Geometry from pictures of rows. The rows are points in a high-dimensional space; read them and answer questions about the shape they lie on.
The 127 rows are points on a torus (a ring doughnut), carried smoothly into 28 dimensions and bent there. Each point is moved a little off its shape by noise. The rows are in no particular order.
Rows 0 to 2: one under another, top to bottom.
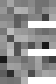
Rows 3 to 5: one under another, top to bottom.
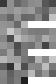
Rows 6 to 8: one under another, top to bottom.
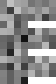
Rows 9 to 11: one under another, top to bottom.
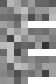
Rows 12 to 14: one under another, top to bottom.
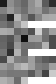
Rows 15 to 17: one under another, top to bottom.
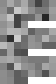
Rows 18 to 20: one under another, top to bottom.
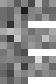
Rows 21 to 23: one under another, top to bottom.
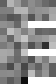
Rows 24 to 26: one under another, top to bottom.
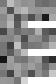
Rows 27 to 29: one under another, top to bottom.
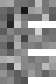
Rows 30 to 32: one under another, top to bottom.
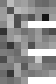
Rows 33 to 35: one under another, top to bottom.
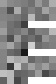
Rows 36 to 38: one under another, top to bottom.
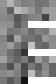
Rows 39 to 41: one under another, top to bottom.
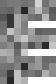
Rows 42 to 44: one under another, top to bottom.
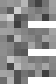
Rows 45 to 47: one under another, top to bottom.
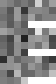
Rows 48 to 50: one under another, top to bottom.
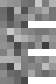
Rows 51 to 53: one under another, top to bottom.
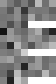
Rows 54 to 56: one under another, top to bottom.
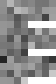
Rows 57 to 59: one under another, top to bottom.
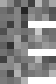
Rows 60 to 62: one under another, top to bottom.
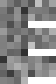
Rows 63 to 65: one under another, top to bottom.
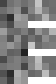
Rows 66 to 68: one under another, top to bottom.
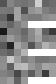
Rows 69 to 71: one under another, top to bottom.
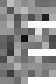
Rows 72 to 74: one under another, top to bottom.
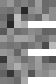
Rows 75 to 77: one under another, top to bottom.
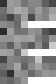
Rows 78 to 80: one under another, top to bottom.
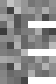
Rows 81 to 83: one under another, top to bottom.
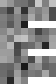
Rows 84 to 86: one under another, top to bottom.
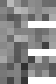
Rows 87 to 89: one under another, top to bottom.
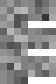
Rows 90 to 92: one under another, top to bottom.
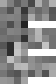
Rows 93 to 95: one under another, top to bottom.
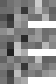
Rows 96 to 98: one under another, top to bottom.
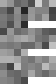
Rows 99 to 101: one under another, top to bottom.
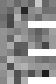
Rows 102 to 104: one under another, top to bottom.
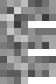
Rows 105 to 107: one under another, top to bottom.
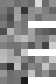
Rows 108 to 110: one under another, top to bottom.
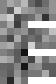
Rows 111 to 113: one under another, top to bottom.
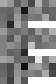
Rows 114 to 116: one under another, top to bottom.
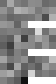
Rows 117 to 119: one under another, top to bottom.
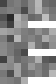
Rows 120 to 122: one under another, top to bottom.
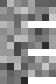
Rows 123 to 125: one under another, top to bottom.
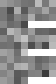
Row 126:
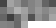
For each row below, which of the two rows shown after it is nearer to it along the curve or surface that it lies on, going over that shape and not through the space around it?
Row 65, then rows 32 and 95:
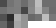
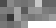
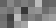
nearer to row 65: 32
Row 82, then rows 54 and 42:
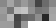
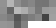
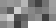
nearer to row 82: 42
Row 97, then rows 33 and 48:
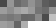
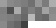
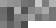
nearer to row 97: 33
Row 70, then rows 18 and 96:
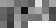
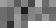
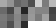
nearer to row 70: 96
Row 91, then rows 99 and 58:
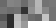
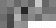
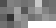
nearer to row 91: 58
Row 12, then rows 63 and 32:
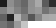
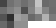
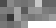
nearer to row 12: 63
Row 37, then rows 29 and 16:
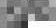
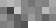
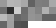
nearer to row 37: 29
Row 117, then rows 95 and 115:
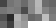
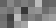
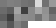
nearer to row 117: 115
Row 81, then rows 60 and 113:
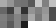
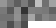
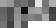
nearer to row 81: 113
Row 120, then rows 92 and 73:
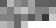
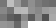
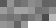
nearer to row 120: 73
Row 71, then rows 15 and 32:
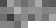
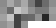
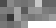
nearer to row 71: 32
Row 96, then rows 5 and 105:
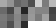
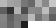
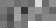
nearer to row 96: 5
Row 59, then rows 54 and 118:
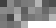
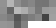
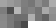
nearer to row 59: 54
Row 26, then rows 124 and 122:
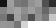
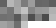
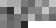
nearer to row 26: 124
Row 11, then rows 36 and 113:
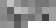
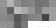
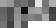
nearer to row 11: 36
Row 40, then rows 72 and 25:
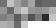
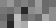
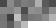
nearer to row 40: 25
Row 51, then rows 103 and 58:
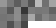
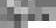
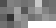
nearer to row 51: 58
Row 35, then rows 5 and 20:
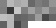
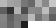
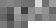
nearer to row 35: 5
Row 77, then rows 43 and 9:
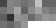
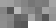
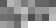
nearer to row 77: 9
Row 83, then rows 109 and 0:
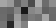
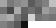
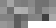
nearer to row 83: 109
